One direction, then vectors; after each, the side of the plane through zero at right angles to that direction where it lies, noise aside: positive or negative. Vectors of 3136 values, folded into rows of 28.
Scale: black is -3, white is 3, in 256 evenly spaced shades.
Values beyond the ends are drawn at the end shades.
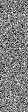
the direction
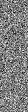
positive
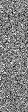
negative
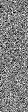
positive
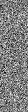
positive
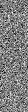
positive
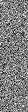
positive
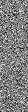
negative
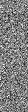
negative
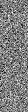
positive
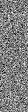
positive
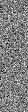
positive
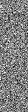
negative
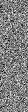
positive
